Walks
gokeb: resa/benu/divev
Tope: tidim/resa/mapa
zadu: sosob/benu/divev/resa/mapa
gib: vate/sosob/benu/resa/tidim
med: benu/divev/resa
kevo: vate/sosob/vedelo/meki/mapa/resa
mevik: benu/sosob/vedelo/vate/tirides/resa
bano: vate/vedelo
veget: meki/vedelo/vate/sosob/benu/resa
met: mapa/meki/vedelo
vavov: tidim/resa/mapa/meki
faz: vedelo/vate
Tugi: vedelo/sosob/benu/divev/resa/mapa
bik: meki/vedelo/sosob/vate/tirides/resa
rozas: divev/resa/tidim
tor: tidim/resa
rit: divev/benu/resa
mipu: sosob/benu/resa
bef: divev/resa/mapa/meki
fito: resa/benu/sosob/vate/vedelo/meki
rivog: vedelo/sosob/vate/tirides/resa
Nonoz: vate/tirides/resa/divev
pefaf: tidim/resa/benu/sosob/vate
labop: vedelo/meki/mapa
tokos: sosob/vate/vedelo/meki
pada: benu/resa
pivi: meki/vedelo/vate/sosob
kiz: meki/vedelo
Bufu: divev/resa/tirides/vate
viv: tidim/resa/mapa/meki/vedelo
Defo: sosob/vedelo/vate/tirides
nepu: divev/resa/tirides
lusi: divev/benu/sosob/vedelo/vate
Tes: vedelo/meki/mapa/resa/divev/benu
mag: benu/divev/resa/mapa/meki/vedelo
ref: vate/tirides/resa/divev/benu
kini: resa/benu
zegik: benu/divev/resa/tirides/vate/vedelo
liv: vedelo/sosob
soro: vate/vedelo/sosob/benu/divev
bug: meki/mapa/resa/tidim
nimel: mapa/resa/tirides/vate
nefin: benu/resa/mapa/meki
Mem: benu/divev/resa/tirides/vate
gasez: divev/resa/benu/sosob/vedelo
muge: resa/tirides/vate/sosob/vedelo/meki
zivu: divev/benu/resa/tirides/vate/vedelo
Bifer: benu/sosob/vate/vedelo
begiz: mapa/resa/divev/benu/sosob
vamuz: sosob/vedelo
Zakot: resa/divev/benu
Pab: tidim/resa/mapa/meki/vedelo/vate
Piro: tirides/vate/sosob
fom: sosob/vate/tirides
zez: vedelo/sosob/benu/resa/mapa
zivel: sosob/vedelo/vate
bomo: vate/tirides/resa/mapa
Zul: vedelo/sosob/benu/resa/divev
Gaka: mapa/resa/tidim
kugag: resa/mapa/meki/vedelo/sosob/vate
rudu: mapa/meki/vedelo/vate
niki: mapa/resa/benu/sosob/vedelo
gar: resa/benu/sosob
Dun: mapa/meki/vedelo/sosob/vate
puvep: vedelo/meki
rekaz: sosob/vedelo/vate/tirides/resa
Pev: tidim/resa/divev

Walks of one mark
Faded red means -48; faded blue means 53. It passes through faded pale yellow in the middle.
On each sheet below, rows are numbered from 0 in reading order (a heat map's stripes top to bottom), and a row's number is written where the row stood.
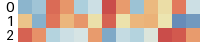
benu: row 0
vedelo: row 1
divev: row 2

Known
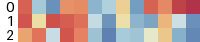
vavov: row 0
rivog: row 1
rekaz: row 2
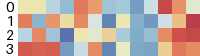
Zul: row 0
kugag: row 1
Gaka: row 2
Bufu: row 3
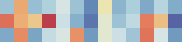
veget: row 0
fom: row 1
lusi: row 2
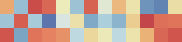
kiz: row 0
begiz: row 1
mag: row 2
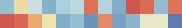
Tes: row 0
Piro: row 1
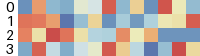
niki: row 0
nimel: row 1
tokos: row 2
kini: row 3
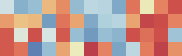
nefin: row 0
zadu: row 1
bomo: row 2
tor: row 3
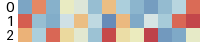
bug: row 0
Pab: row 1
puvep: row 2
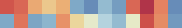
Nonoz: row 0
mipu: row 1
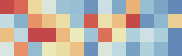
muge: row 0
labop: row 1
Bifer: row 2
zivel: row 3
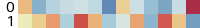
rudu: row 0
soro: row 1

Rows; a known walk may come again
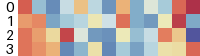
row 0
Pab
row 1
pefaf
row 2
fom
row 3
nimel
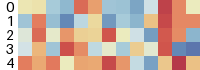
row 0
Zul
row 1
begiz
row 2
gasez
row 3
vamuz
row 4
med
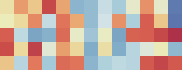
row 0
mevik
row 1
soro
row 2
Tope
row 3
zegik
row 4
Tugi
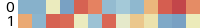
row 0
zez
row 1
kiz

